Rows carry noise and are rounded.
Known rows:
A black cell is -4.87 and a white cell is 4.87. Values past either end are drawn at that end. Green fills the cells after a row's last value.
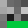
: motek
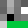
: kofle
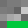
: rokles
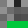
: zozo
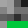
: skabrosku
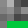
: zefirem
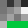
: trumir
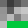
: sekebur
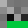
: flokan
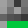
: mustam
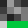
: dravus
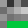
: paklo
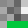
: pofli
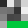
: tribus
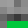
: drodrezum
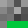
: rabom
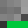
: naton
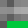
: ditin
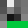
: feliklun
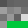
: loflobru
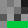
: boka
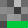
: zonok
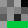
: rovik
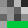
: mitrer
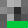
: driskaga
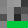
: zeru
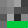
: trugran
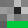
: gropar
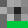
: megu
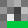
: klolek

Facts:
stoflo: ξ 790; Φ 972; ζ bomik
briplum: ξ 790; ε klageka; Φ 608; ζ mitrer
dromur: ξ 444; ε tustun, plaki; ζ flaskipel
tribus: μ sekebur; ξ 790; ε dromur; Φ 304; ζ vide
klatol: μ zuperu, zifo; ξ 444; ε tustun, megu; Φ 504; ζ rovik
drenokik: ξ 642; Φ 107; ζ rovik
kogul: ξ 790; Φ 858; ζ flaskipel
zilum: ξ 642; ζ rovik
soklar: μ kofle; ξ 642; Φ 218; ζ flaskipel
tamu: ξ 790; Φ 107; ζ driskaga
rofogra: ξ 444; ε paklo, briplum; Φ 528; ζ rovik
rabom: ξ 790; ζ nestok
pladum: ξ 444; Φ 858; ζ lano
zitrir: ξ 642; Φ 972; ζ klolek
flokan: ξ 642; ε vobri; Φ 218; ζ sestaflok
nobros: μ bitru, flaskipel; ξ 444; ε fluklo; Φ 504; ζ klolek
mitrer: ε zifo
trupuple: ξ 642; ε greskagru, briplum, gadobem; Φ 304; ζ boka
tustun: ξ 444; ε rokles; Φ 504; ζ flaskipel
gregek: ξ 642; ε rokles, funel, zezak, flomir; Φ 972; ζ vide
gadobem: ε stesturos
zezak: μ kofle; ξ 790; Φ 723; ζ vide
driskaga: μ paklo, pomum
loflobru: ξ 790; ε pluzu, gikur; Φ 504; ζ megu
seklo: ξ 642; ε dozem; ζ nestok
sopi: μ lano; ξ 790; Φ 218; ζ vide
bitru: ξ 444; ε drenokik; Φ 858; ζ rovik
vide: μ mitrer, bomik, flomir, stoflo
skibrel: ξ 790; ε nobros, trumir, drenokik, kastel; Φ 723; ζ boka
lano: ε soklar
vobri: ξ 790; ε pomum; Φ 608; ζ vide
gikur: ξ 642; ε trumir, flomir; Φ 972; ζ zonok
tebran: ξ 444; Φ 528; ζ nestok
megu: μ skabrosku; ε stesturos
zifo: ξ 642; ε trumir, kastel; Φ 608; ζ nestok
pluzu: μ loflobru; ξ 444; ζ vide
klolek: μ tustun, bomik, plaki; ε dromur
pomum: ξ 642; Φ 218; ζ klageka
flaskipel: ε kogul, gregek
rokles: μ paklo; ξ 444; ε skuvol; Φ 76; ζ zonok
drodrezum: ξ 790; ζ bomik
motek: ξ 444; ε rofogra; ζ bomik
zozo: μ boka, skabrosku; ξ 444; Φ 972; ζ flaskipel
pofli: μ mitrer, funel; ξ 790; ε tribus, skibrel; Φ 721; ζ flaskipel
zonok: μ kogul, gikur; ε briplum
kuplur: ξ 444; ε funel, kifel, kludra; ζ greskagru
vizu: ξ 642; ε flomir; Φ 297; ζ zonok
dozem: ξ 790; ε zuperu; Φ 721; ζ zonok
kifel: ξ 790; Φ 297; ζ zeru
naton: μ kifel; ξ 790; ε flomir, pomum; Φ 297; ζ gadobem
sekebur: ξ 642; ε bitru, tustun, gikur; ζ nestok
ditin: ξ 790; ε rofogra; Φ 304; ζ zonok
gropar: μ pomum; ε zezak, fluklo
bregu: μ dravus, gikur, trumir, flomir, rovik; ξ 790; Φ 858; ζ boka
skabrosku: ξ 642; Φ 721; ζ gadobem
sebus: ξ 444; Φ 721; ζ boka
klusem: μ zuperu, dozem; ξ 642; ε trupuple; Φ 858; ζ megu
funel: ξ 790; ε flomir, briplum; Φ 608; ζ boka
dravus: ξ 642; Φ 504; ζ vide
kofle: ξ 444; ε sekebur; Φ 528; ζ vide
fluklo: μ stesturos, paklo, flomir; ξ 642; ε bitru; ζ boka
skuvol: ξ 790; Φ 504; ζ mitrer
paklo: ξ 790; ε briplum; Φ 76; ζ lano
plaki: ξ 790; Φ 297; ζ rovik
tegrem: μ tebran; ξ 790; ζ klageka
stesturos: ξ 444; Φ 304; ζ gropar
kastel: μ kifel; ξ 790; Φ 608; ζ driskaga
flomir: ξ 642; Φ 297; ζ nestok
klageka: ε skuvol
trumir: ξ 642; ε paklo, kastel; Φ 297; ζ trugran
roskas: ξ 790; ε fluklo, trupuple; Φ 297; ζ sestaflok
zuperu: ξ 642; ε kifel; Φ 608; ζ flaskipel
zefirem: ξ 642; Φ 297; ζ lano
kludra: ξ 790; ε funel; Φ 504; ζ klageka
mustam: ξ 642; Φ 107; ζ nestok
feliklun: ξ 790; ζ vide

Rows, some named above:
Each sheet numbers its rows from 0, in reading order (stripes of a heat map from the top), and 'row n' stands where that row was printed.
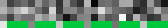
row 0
zifo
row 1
nobros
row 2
dravus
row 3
kogul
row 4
sestaflok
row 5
dravus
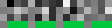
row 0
flomir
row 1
zuperu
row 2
pluzu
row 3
klatol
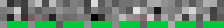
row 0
zuperu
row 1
soklar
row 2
ditin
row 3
feliklun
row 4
fluklo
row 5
megu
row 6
plaki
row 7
driskaga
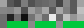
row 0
seklo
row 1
loflobru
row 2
nobros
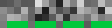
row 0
trupuple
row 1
vide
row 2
zezak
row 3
gropar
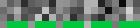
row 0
pomum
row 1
stoflo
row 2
nestok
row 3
tebran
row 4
funel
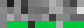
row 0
flaskipel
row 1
naton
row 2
dromur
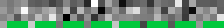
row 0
skibrel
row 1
bitru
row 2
gregek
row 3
pluzu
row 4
tustun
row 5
kludra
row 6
tegrem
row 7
loflobru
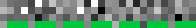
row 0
drenokik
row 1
sopi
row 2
kastel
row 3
pluzu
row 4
mitrer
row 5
kifel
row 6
vobri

